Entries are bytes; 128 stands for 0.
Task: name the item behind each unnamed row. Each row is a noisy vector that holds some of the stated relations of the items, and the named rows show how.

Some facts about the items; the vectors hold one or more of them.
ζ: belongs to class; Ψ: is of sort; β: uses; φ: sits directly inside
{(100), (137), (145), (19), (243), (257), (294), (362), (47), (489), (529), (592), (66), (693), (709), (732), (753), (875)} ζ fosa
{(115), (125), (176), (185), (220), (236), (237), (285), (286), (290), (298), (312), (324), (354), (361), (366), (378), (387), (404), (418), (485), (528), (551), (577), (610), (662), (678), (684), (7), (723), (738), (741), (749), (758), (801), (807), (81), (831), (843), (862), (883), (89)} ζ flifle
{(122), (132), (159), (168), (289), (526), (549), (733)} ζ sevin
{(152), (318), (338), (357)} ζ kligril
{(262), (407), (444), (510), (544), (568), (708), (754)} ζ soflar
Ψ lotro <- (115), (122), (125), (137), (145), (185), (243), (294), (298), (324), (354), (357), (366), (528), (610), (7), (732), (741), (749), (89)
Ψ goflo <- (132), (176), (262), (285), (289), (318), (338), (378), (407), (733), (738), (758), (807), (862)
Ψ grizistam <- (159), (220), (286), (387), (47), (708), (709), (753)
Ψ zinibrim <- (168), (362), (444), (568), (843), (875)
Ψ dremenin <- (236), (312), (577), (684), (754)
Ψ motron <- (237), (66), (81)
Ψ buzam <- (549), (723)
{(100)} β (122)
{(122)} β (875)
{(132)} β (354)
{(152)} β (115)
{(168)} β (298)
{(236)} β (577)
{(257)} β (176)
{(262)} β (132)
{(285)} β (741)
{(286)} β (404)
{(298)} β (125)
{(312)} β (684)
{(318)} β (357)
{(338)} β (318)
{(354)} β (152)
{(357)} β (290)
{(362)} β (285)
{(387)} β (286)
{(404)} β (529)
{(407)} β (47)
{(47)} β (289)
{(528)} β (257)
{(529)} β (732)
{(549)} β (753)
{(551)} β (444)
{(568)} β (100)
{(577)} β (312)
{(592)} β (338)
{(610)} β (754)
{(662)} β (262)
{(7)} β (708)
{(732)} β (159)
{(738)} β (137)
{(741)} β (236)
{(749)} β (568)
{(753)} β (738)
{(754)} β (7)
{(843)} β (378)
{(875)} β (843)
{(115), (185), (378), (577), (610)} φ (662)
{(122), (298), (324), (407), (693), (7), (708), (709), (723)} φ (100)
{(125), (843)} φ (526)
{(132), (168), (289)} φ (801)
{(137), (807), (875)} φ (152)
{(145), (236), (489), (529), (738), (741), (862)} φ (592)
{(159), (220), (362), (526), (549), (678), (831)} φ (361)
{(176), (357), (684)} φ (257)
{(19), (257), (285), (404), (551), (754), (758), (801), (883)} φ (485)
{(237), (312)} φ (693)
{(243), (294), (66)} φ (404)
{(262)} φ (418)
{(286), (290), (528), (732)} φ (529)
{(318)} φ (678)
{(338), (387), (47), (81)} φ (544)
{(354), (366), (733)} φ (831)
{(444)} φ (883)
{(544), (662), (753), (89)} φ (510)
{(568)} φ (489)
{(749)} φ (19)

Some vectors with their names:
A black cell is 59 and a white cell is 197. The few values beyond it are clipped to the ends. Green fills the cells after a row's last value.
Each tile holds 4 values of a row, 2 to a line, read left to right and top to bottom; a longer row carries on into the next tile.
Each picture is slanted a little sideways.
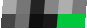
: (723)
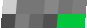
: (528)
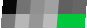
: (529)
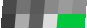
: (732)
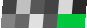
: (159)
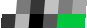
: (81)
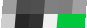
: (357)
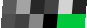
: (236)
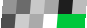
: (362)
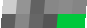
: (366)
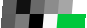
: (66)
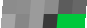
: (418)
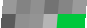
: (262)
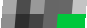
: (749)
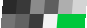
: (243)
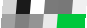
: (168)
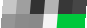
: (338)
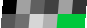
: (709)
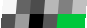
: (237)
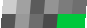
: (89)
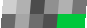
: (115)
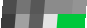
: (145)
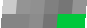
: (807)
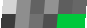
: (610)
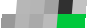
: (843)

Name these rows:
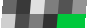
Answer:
(551)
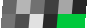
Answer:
(286)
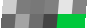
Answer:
(125)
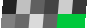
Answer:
(708)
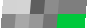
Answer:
(378)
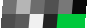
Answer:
(387)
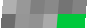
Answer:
(733)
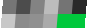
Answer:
(152)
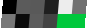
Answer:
(754)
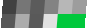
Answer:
(137)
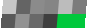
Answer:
(298)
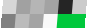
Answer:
(568)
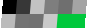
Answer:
(19)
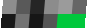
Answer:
(549)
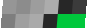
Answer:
(662)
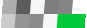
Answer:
(444)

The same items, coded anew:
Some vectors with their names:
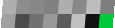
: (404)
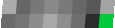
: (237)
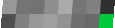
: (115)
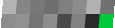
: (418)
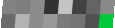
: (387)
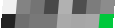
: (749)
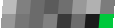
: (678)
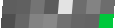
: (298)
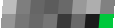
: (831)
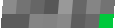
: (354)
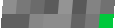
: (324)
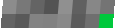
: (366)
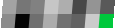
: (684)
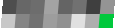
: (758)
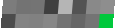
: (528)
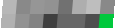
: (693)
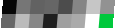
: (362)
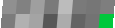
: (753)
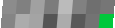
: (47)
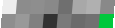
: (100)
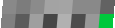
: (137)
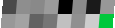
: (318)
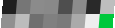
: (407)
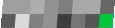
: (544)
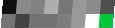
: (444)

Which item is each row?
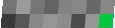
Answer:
(122)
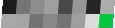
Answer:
(262)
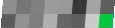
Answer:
(577)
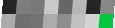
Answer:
(289)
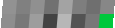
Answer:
(709)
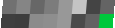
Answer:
(159)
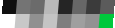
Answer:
(378)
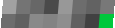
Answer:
(220)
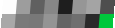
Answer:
(290)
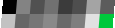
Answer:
(843)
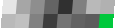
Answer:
(592)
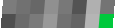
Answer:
(236)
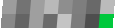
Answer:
(66)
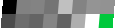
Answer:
(168)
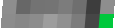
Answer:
(723)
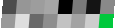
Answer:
(338)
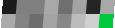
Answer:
(132)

